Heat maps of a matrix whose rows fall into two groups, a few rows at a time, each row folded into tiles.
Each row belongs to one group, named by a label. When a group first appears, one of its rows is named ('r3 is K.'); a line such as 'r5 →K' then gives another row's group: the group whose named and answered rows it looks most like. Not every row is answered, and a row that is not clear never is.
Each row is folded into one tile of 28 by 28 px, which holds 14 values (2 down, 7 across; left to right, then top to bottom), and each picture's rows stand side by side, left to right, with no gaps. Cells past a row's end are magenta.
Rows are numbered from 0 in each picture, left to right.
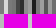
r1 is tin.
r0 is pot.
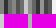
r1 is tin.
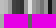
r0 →pot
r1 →pot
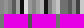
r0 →pot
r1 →tin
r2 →pot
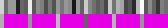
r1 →tin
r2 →tin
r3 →pot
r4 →pot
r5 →tin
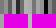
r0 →tin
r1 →tin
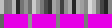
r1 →pot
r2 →tin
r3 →pot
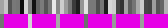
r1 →tin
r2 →pot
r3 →pot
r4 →tin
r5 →tin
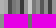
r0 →pot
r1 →pot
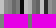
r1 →tin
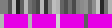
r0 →tin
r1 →tin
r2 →tin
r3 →tin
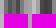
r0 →tin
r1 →pot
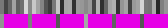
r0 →tin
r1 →pot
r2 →tin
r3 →tin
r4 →tin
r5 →tin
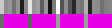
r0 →pot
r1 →pot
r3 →tin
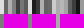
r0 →tin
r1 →tin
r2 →pot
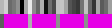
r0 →pot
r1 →tin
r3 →tin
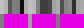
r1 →pot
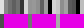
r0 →pot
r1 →pot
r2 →pot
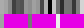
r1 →pot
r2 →tin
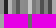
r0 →tin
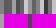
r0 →tin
